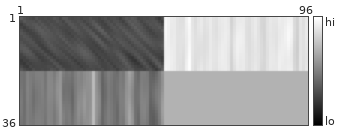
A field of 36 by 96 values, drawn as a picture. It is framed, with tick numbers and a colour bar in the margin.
It is made of 2 by 2 panels. Panel 1,1: low, slanting down to the right, faint in contrast. Panel 1,2: very high, streaked downward, faint in contrast. Panel 2,1: middling, streaked downward. Panel 2,2: high, flat.
